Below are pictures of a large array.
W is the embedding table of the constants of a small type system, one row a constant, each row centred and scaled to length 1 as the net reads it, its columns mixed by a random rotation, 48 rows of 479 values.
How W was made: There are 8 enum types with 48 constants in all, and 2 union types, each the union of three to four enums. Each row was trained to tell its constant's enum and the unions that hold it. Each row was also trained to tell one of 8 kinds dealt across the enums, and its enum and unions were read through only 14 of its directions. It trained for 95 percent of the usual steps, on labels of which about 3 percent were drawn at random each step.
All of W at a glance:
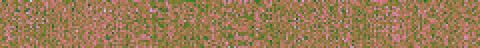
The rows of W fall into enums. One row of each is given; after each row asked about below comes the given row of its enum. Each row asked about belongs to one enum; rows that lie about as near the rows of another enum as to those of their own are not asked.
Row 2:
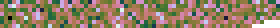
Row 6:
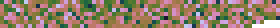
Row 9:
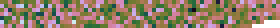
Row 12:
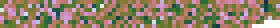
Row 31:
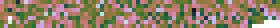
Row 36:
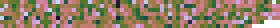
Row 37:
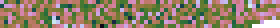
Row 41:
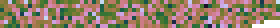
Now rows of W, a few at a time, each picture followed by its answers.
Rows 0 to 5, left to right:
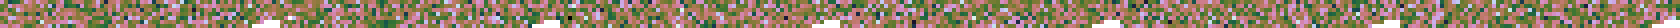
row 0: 9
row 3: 12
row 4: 36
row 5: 2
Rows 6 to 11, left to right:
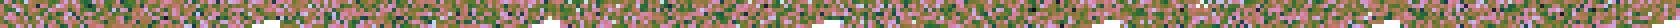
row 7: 12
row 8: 6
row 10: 41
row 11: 31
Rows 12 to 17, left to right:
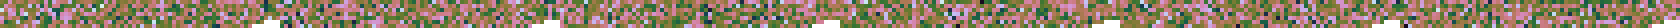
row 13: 12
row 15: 41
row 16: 41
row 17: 2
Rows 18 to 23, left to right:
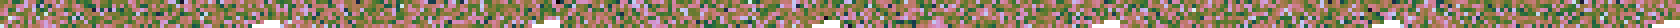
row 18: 6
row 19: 36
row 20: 41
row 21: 12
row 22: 36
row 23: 6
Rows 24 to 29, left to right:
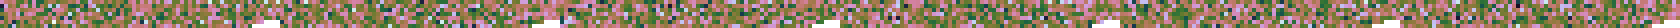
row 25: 31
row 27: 31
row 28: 41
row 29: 36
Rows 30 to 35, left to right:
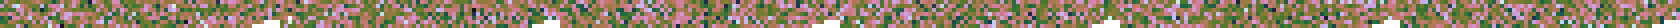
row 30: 9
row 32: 41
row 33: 12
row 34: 31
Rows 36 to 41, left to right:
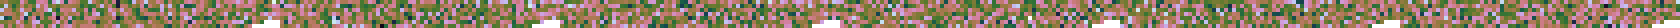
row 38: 37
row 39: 9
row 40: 6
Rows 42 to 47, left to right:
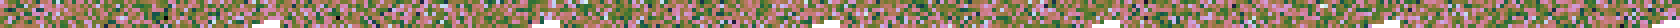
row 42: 31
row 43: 36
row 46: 36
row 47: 9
